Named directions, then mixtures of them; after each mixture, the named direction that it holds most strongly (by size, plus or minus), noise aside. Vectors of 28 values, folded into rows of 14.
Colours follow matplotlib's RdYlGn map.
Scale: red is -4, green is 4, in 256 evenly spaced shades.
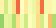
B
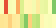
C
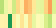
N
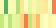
C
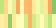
N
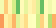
B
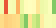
C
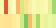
C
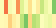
C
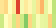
B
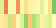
C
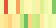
C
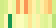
N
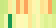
N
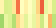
B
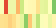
C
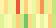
B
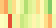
N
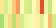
B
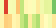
C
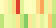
B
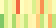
B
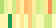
N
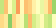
N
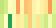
N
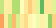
B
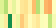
N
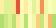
B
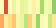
C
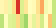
B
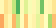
B
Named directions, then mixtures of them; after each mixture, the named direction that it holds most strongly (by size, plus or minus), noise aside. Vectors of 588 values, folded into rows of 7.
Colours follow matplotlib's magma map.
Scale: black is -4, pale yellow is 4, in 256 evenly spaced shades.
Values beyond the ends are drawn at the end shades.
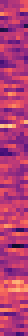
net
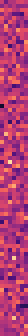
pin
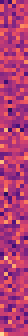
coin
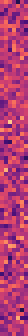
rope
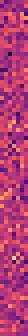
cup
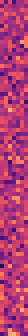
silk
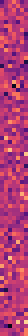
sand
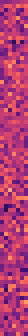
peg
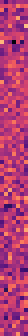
peg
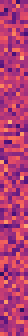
rope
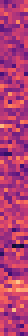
net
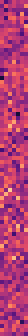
cup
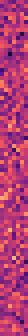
cup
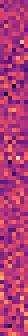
silk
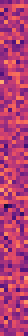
peg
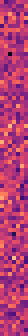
cup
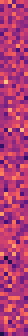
coin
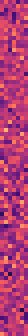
rope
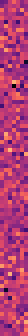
sand
